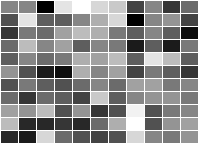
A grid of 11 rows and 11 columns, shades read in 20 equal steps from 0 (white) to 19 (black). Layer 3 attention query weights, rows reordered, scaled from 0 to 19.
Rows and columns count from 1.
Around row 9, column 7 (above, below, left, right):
12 6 15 1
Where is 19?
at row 1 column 3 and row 2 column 8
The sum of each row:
95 107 115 119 91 129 112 114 102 113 117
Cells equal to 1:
1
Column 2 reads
9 2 10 5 9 13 10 15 8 16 17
